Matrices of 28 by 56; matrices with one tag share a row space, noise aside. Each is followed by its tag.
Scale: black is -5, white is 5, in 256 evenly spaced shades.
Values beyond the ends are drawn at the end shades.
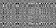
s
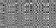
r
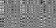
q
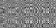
r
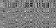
r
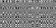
s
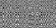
s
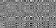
r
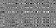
r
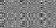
q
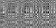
r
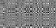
r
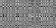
s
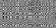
s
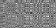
r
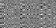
q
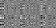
q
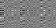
q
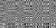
r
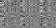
q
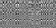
s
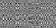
s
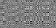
r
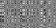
q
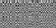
s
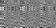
q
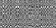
s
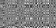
r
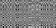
s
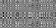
s
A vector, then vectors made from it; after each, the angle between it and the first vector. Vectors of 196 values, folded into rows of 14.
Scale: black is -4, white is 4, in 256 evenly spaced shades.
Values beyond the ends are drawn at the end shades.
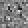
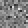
partly opposed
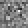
nearly parallel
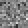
partly aligned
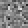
nearly opposite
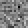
partly aligned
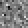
partly aligned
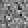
nearly parallel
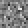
nearly opposite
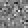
partly aligned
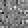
orthogonal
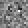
nearly parallel
